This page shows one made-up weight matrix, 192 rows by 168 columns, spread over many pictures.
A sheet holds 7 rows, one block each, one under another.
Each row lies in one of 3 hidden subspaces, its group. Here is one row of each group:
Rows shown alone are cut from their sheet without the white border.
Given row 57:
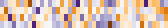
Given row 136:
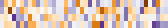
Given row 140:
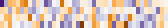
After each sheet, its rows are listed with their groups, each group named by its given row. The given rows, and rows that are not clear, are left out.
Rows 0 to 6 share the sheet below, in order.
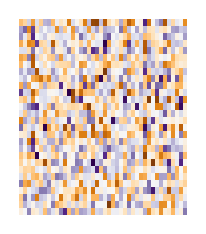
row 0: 57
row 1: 57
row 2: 140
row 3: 140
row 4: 57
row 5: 136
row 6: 136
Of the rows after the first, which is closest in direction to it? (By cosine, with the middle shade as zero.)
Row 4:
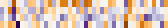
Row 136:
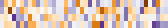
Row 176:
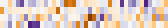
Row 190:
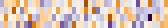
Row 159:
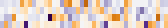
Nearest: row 136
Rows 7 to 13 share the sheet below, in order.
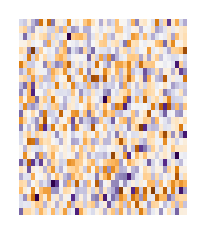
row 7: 140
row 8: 136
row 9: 57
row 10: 140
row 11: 136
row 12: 136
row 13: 136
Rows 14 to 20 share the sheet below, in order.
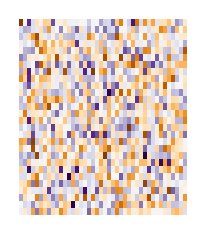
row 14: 136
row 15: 140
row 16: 136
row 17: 57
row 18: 57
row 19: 140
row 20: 140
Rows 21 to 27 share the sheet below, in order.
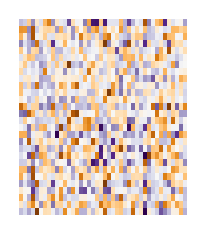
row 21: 57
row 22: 140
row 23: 136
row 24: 140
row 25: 140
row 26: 57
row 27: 57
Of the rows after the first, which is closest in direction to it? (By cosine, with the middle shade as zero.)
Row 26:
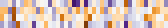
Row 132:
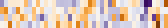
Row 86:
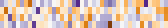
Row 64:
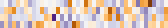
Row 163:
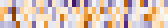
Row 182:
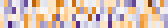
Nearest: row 163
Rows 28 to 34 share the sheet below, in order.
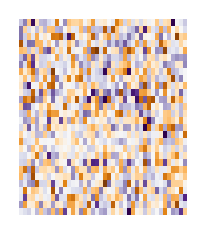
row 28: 136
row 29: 57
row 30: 136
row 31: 140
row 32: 136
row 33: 57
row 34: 140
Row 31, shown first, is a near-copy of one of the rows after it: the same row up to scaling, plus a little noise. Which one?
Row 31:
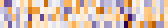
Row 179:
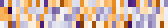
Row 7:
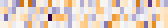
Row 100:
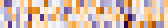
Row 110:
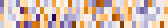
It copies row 100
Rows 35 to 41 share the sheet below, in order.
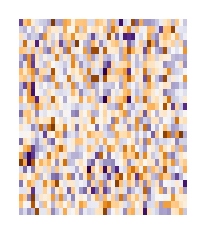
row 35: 136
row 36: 57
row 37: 57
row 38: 136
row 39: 136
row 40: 136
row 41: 57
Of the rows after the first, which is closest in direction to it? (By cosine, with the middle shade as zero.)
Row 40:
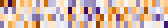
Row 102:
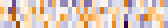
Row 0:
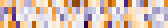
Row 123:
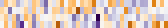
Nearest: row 0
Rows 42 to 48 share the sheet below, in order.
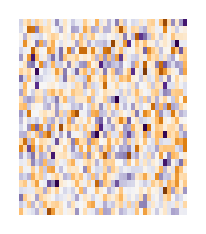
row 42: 136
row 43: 57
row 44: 136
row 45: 140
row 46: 57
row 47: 136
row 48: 136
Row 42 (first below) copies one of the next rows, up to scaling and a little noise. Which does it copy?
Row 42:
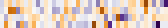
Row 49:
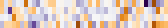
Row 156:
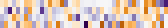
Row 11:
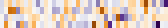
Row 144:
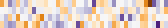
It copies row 11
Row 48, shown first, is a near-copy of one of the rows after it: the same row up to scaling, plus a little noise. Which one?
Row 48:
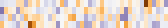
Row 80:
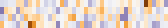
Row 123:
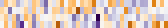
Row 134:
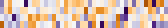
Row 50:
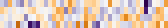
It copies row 80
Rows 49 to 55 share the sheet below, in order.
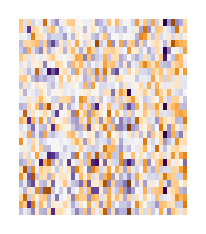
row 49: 136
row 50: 136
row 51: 140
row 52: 57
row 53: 136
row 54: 57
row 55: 57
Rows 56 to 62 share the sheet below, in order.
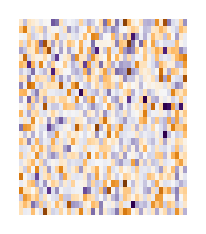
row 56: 140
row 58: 140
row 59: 136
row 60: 136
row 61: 136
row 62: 140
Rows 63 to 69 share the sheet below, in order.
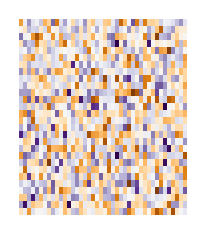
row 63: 136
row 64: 140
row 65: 140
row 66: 57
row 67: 136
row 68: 57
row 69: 140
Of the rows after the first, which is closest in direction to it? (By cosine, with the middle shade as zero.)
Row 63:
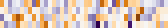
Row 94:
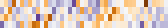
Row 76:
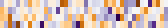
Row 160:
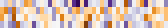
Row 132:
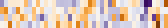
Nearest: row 132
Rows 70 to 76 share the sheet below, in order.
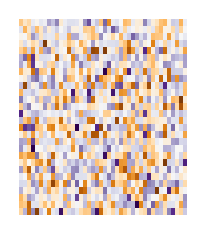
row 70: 140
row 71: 57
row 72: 140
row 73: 136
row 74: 57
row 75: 136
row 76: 140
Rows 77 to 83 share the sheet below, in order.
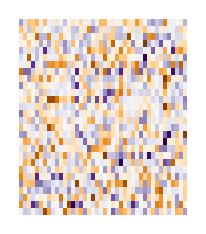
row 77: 140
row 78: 136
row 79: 136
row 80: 136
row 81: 136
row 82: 136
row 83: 140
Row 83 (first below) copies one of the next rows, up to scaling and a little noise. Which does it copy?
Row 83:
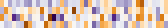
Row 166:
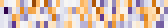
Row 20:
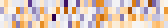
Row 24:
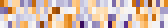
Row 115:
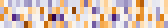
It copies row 115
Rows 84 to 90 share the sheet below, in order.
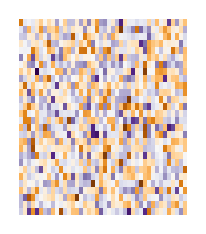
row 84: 140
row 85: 57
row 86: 57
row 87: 140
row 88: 57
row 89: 140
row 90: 140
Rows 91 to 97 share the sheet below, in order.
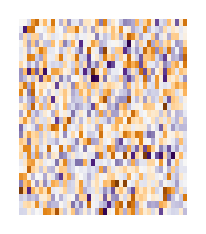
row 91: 140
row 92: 140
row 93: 57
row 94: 136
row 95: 140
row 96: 136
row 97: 136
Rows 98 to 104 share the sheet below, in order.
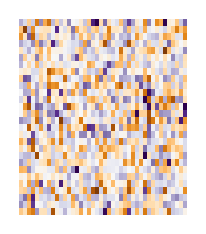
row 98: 57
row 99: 136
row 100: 140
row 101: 140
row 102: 57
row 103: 140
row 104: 57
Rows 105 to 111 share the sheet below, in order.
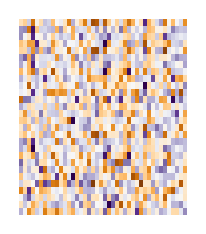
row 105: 57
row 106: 57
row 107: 136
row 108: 140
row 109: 57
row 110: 140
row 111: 136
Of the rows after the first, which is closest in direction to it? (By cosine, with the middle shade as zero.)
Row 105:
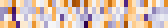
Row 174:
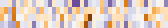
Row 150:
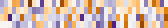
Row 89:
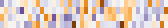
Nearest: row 150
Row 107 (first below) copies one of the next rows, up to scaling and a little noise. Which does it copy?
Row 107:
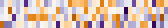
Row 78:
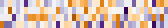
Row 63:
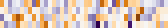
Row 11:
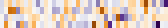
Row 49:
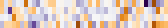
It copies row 78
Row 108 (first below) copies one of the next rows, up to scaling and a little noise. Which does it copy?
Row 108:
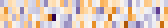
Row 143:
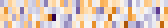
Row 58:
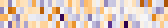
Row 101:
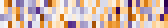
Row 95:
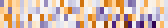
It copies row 143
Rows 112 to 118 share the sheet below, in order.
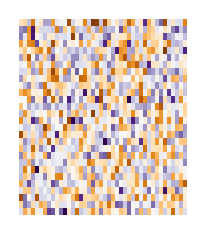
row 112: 57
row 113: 136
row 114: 140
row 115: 140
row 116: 136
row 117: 136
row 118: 136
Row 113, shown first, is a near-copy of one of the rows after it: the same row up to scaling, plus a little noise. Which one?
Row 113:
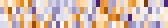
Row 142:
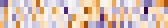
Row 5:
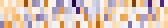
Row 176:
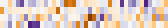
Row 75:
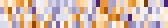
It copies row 75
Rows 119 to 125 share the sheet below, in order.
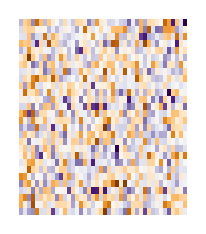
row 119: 136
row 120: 136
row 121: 140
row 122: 57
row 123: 136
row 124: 136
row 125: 57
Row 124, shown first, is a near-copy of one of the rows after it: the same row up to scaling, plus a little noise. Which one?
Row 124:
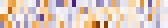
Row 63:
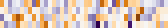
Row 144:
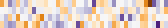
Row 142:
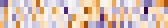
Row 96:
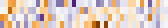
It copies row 96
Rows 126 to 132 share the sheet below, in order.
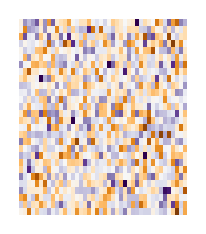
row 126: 140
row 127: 136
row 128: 140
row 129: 140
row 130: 140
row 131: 136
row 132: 136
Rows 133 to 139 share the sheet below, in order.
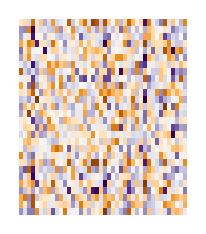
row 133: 57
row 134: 136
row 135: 57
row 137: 136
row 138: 57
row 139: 57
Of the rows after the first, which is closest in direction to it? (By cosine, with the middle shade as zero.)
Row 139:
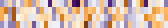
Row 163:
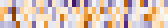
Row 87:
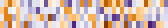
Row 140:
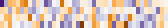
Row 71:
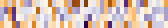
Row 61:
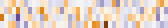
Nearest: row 163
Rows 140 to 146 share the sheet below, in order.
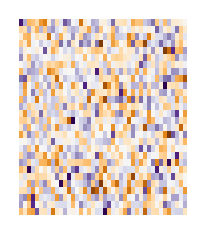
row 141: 136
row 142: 136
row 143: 140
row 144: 136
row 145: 140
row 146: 57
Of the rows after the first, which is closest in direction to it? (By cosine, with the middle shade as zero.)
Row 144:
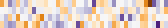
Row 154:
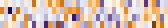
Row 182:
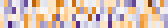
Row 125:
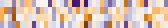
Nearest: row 182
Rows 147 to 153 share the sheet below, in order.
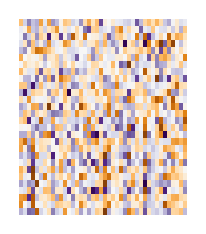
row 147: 140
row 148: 140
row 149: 140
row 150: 57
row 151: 57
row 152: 57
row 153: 57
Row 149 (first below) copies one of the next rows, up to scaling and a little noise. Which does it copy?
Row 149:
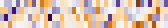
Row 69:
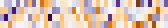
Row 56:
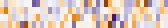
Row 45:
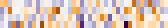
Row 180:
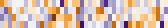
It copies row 69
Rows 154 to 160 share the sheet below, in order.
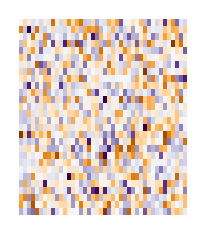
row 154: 136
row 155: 140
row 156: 136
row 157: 140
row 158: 136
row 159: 140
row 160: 57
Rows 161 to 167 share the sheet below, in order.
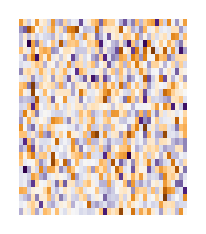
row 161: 140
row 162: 136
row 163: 57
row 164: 136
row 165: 57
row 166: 140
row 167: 136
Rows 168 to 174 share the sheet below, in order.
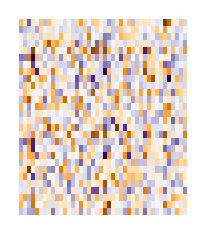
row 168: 136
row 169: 57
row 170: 136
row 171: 136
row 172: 57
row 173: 136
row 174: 57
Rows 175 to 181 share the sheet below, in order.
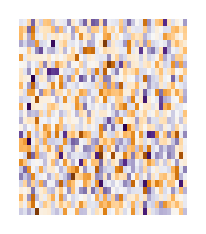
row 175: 57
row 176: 136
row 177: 57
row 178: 136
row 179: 140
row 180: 140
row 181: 57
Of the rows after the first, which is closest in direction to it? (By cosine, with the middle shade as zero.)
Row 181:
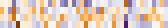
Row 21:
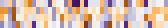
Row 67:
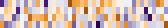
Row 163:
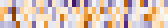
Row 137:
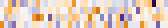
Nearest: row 163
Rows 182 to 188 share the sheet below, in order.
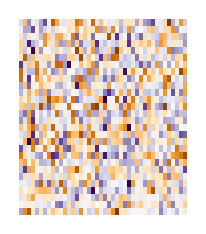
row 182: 136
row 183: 136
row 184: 136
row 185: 57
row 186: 136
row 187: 140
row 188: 136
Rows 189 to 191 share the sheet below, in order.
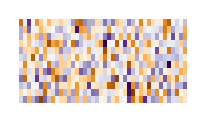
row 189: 136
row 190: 140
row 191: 140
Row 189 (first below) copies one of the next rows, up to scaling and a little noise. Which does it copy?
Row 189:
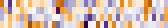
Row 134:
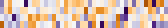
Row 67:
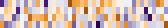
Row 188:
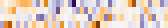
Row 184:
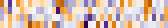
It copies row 184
